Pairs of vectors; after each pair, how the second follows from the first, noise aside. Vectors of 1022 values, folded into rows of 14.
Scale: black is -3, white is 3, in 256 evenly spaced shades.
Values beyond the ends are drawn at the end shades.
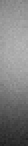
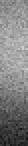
copied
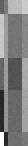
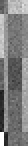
copied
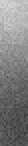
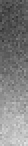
reversed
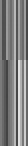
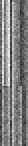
reversed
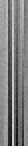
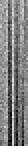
copied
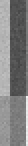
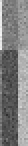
reversed
